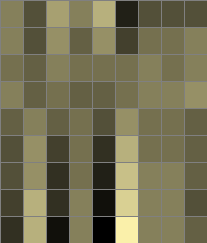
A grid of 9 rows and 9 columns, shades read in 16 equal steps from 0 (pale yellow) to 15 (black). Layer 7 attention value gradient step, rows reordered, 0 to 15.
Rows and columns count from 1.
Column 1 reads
7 7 8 7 9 10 10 11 12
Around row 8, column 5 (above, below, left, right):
13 15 7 2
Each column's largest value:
12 10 14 9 15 13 10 10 10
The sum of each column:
81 65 84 71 91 55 69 70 76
